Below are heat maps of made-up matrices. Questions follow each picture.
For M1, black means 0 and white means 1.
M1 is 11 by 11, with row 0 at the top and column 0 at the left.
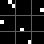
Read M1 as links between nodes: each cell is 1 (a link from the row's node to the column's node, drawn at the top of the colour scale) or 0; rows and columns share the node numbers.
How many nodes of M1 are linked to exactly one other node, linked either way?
2
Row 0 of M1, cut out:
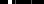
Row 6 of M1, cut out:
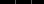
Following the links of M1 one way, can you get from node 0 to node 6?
no
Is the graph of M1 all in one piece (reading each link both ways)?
no
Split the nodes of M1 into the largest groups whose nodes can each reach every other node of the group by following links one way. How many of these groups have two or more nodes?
1
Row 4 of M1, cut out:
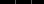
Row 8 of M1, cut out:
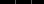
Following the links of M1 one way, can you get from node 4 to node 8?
no
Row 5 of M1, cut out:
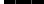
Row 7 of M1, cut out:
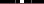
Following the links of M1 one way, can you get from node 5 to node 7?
yes
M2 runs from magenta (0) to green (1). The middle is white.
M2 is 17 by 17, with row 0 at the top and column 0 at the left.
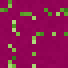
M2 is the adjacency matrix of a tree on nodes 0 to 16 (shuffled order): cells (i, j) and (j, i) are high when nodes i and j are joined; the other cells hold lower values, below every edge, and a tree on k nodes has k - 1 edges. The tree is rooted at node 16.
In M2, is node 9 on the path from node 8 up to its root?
no
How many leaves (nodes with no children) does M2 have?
13
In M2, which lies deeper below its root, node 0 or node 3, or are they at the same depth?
node 0
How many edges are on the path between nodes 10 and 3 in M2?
3
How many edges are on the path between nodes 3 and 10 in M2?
3
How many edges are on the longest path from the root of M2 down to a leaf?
2
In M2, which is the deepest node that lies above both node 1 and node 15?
2
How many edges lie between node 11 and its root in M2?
2
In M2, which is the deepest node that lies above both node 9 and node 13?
8
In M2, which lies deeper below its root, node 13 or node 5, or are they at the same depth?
the same depth
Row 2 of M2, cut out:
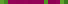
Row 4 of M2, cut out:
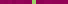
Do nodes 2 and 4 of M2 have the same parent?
no
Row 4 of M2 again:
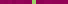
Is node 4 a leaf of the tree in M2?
yes
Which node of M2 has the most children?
3
